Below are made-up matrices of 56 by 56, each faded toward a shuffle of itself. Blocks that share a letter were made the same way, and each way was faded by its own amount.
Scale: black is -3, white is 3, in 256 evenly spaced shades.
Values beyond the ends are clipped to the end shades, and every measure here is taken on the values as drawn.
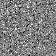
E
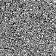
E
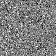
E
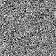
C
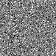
E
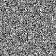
C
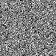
C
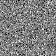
E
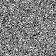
C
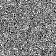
E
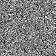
E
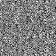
C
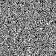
C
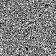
C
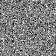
E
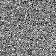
C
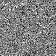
C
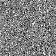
E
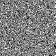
E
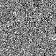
C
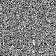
C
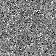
E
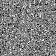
E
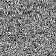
C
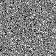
E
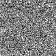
C
